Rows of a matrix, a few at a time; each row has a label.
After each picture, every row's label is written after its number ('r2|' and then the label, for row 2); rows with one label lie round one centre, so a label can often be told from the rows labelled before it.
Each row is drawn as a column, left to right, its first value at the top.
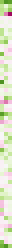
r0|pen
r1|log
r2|log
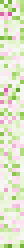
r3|log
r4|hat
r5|log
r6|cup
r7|cup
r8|pen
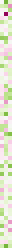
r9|hat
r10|log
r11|cup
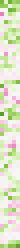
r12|log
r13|hat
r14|pen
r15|pen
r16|pen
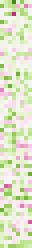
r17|hat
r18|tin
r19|tin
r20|log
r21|cup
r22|pen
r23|cup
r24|cup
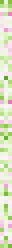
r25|log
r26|tin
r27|log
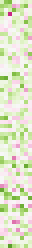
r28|tin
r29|tin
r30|log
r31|cup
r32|cup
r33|tin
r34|hat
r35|cup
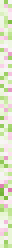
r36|tin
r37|cup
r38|hat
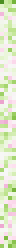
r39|log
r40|tin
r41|pen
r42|pen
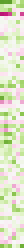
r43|log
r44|log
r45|log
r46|tin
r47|hat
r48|log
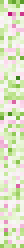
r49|pen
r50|cup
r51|log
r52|log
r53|tin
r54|log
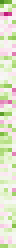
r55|log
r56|log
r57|log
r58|hat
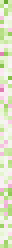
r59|hat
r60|pen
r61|tin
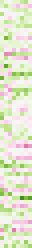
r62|tin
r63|hat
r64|hat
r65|cup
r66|cup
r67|cup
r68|cup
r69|cup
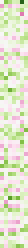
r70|cup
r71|tin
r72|cup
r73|cup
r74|cup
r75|log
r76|hat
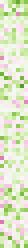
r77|cup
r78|tin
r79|tin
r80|pen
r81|log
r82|tin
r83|pen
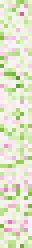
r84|hat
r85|cup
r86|cup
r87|cup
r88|tin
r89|log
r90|cup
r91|tin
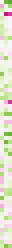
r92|cup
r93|log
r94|log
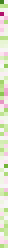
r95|log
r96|hat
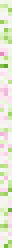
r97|hat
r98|hat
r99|pen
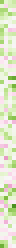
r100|pen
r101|cup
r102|tin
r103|tin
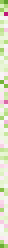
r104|pen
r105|log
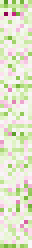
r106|pen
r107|log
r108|hat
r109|log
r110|tin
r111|log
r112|cup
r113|tin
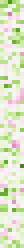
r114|tin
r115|tin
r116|log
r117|pen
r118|pen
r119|hat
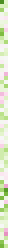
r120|pen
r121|tin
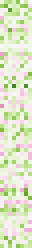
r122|hat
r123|tin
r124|pen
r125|tin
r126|pen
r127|hat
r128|tin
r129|cup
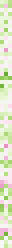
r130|tin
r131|cup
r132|tin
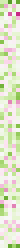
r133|tin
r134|cup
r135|log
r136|cup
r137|log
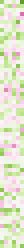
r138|pen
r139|hat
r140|hat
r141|cup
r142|hat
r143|log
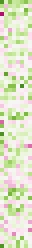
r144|log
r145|cup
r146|tin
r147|tin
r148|pen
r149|tin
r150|pen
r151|cup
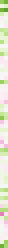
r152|pen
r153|pen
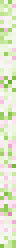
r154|pen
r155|tin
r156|pen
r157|cup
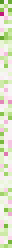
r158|log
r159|hat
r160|pen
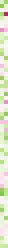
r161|tin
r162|log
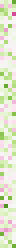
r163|cup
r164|tin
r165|cup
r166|log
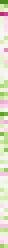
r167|log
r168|log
